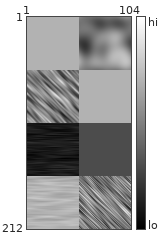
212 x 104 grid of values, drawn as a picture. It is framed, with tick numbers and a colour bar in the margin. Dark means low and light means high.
It is made of 4 by 2 panels. Panel 1,1: high, flat. Panel 1,2: middling, smooth, strong in contrast. Panel 2,1: middling, slanting down to the right, strong in contrast. Panel 2,2: high, flat. Panel 3,1: very low, streaked across, faint in contrast. Panel 3,2: low, flat. Panel 4,1: high, streaked across, faint in contrast. Panel 4,2: middling, slanting down to the right, strong in contrast.
